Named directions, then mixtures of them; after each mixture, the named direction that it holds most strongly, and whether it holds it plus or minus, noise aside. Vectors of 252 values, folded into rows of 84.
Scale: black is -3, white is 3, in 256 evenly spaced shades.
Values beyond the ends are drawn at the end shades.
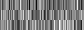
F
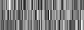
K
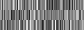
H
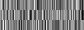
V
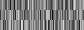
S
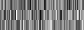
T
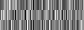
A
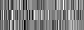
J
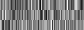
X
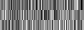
X, plus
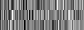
J, plus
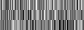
F, minus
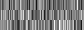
F, plus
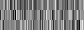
S, plus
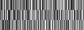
X, plus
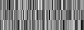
K, minus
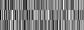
J, plus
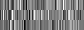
J, plus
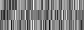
A, minus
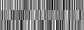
H, plus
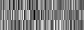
H, minus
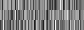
H, plus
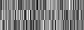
H, minus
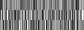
V, minus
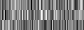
X, minus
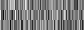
S, minus
